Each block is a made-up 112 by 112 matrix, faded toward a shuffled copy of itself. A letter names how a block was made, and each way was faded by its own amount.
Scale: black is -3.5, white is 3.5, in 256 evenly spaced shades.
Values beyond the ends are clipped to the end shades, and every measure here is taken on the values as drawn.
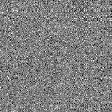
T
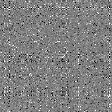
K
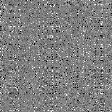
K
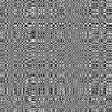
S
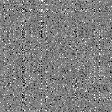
K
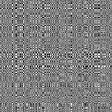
S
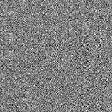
T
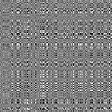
S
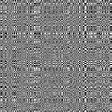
S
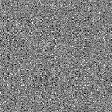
T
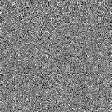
T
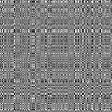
S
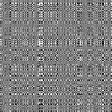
S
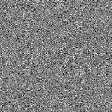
T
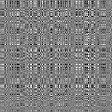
S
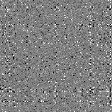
K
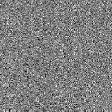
T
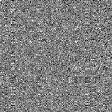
T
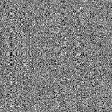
T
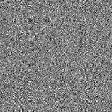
T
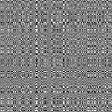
S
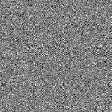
T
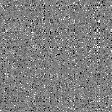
K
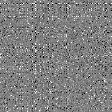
K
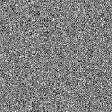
T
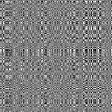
S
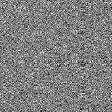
T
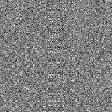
T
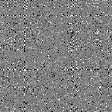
K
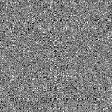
T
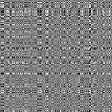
S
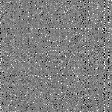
K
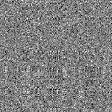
T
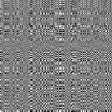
S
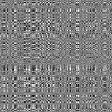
S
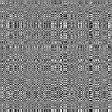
S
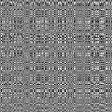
S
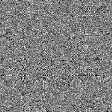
T
